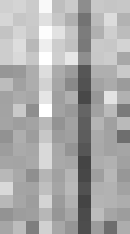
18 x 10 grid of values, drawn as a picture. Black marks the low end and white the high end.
Odd lines: columns 4 and 7. Average level on the scale: 70%. Seam: horizontal, 30% of the way down, the top part higher.
